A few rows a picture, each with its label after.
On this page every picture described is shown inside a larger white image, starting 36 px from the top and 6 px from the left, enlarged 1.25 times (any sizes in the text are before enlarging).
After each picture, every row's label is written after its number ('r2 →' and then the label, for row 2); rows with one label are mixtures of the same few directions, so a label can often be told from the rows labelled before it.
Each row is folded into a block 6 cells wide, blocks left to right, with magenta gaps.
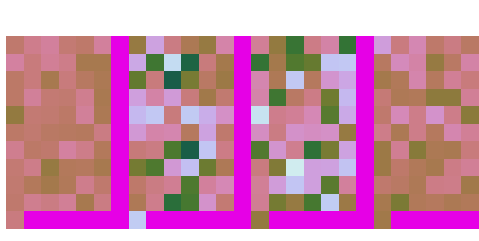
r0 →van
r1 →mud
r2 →van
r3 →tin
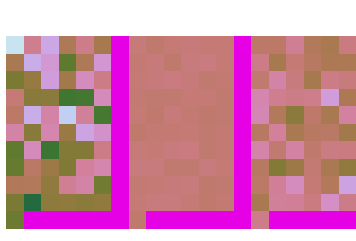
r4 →tin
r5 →mud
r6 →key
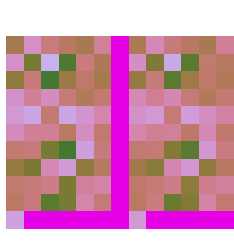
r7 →mud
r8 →mud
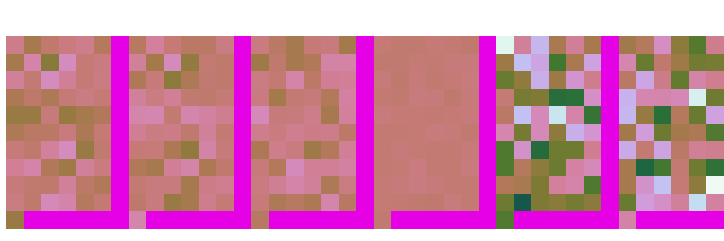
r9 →mud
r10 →mud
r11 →van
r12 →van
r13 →tin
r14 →key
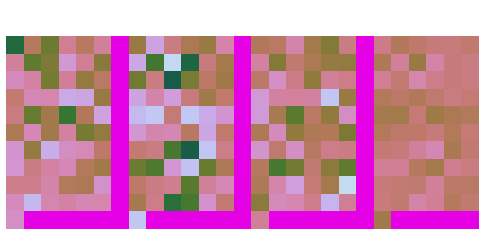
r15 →tin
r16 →mud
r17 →key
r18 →mud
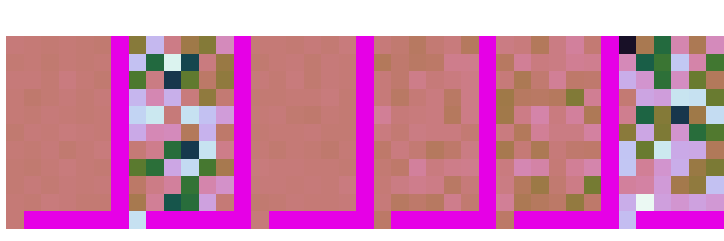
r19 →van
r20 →mud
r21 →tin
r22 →van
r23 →key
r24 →tin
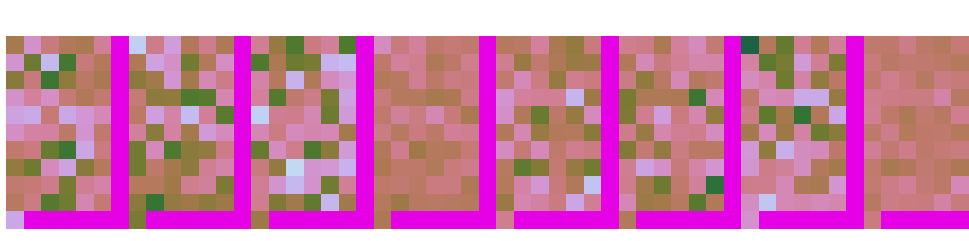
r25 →mud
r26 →tin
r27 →van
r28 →tin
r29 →key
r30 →key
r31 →tin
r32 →key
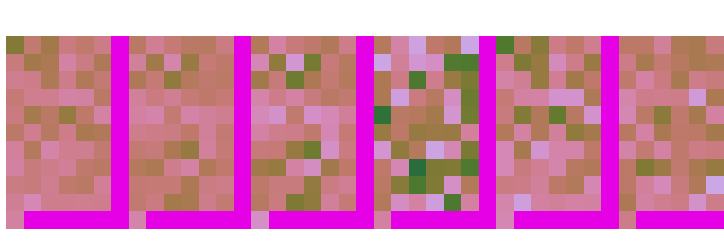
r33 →tin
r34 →mud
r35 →mud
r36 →van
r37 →tin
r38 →key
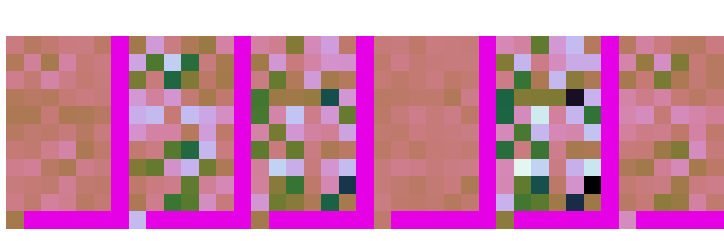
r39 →mud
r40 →mud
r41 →key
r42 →key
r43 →key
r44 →mud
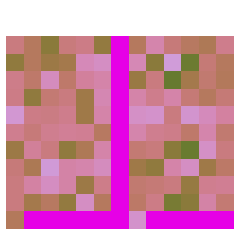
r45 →van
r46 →mud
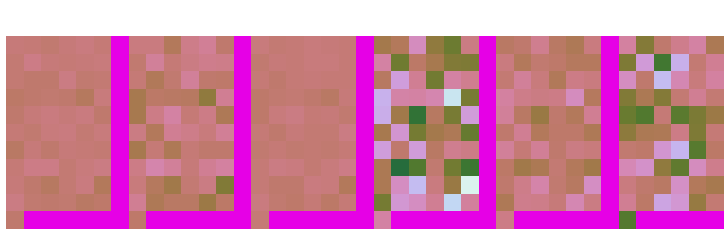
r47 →key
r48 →key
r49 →key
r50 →key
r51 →key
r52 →mud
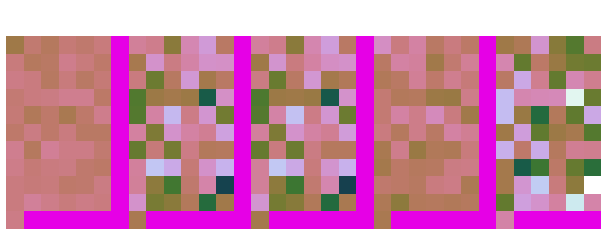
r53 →tin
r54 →key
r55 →key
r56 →tin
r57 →key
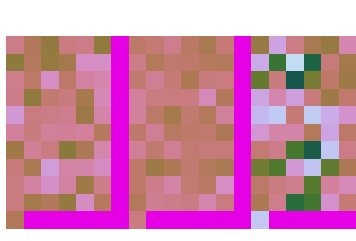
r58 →van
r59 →key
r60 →mud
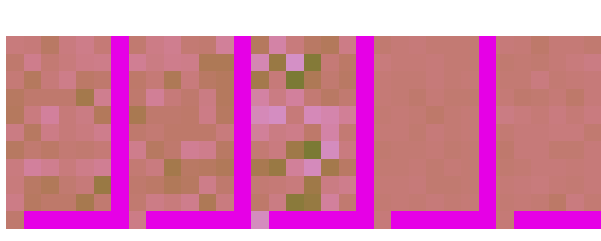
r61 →key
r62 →van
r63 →mud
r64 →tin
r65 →van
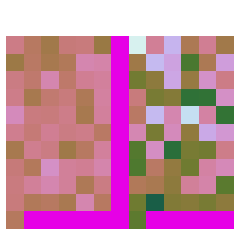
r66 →van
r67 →tin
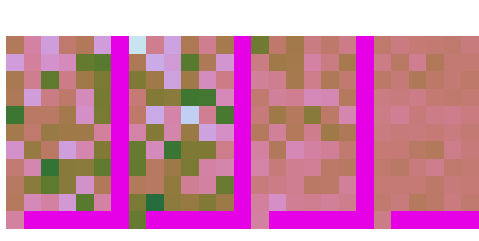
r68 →van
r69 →tin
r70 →tin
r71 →mud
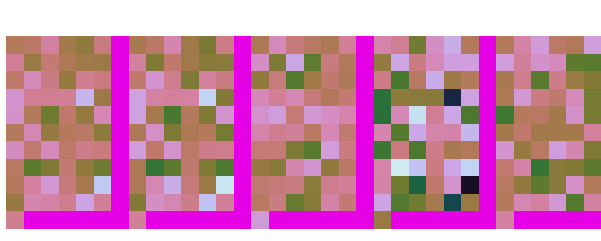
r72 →key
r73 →key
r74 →mud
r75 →key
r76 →van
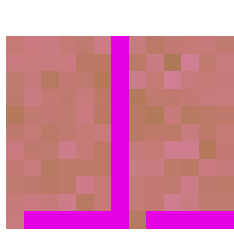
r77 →van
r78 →mud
